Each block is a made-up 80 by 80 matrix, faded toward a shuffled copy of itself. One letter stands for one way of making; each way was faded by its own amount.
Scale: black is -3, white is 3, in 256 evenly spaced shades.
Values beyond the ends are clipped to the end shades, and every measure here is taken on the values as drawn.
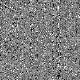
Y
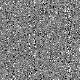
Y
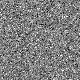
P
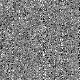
Y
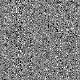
Y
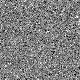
P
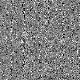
Y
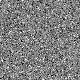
P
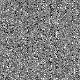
Y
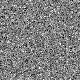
P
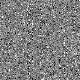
Y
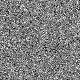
P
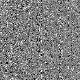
Y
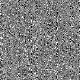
Y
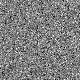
P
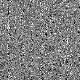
Y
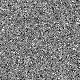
P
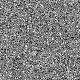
P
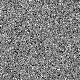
P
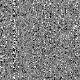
Y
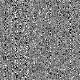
Y
